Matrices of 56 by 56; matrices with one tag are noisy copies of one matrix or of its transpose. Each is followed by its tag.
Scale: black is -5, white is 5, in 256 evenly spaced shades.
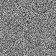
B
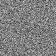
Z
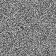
B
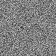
B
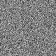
Z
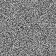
B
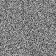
Z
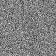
Z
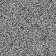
B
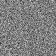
Z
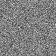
B
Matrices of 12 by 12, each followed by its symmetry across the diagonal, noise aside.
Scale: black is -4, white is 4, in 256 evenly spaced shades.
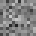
neither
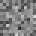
symmetric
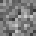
symmetric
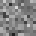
neither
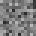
neither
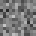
neither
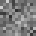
symmetric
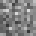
neither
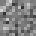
symmetric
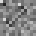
symmetric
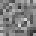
symmetric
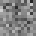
neither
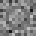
symmetric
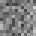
neither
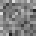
symmetric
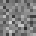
neither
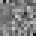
neither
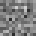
neither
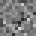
symmetric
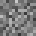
symmetric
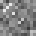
symmetric
